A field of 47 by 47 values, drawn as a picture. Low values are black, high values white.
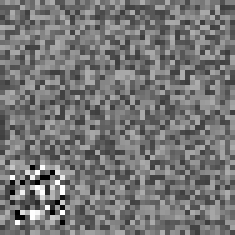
Values change most from cell to cell in the bottom left. The texture is fine-grained noise. No regular stripes run through it. No overall slope runs across the table. In the bottom left lies a patch that is rougher than the rest.
